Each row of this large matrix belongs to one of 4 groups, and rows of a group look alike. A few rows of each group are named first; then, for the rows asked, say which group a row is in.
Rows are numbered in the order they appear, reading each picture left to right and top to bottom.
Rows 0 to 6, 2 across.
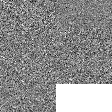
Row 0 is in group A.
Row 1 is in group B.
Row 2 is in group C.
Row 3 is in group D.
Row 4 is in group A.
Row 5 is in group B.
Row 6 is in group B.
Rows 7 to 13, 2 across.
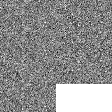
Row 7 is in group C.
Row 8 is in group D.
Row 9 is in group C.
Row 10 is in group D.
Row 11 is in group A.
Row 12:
A
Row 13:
C
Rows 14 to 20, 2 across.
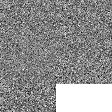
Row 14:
D
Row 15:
D
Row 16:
A
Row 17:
D
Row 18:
B
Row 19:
A
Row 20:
D
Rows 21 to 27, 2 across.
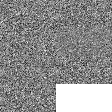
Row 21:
B
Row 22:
D
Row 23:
C
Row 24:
B
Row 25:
D
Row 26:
D
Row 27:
D
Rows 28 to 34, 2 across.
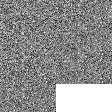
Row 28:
B
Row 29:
C
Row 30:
A
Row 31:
C
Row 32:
C
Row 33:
C
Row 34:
C
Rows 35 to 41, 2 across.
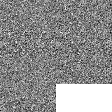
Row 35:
A
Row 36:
D
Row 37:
D
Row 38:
D
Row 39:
A
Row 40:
D
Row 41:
B
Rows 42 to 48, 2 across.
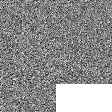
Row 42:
C
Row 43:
C
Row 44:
A
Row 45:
D
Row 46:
B
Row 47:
D
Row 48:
B
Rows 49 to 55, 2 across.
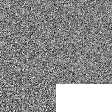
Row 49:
D
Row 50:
C
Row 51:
D
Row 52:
A
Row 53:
B
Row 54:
A
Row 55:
C
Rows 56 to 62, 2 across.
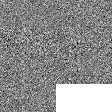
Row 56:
A
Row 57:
A
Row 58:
A
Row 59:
B
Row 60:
A
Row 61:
B
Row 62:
C
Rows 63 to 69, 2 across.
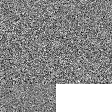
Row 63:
B
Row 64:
C
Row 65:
C
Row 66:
D
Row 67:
B
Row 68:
A
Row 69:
B
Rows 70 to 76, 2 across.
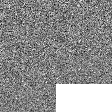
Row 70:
D
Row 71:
A
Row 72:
B
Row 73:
B
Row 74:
C
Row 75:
B
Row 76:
A
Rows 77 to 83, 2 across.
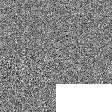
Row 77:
D
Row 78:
B
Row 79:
D
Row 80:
B
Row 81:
A
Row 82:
C
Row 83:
C
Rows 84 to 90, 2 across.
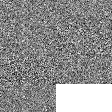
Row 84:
A
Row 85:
B
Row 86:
A
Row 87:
A
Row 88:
D
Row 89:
C
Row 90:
C
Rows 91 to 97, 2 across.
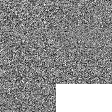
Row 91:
A
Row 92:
C
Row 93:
B
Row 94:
B
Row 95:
D
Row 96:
D
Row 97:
D
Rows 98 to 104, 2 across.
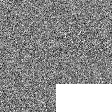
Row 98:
A
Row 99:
B
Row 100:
D
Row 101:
D
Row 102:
C
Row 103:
C
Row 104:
C
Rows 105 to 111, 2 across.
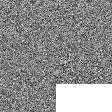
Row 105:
A
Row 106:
A
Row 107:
C
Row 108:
C
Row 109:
B
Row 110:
D
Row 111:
A
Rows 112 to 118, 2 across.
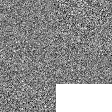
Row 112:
D
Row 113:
A
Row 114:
B
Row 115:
C
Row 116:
A
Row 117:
D
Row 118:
A
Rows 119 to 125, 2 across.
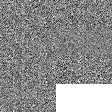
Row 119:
C
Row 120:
D
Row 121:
C
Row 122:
A
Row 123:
C
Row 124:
A
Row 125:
B
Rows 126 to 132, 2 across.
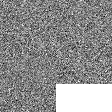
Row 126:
A
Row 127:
A
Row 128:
C
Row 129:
B
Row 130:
C
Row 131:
A
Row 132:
D
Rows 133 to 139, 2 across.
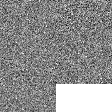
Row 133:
C
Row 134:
D
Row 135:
A
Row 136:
C
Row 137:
B
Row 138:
C
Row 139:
A
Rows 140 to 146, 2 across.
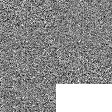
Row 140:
A
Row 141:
A
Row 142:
B
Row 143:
B
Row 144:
B
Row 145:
A
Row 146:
B
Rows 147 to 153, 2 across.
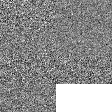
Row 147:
A
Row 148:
D
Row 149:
C
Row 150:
B
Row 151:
D
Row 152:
D
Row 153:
D
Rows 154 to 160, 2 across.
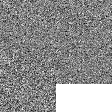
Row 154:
A
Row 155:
B
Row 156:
B
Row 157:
B
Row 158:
D
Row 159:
B
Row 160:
A
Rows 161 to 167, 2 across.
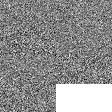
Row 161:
D
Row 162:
A
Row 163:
D
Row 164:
B
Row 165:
B
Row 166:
C
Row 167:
C
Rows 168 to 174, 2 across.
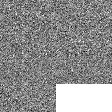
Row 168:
D
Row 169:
B
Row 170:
C
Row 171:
B
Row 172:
C
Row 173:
D
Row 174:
A
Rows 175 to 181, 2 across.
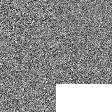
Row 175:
B
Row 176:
C
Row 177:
D
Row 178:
D
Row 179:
C
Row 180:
D
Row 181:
A
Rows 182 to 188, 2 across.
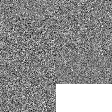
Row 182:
B
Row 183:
C
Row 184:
D
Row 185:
C
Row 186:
D
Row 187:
D
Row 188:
C
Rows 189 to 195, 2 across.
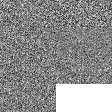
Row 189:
A
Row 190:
A
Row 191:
D
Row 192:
B
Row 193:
D
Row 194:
B
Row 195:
D
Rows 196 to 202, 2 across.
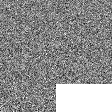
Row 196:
D
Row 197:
B
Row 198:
C
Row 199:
D
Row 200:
C
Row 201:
A
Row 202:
B
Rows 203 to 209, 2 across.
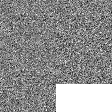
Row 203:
B
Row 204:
B
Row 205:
D
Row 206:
A
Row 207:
B
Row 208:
D
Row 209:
C
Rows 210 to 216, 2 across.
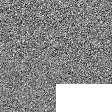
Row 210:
D
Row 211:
A
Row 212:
B
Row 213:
D
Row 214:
C
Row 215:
D
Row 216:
A
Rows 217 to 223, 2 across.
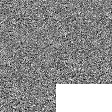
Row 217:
B
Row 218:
B
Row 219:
B
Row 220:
D
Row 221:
D
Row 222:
B
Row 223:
B
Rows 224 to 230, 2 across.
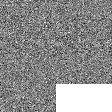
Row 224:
C
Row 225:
B
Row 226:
D
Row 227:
D
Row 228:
C
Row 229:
B
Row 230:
B
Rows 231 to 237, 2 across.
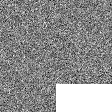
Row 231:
C
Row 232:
D
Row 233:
B
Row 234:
A
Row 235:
A
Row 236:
B
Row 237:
D
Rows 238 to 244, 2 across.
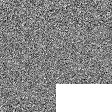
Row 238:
A
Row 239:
D
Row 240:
C
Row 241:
A
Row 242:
C
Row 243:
B
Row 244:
B
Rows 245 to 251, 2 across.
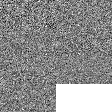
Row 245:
C
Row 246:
A
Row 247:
C
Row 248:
D
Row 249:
B
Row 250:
B
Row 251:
A
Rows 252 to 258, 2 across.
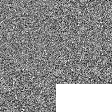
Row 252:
B
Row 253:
C
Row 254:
C
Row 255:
C
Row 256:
B
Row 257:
D
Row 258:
D
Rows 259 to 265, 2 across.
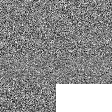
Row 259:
C
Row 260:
D
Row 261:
D
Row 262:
B
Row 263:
B
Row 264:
B
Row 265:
D
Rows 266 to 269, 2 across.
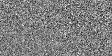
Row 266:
A
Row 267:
D
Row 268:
C
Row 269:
D
